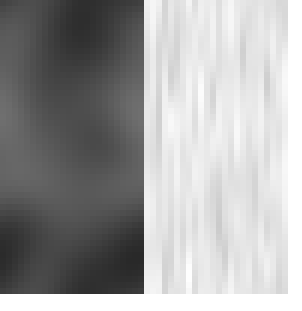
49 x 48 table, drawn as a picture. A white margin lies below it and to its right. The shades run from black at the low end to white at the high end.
It is made of 1 by 2 panels. Panel 1,1: low, smooth. Panel 1,2: very high, streaked downward, faint in contrast.
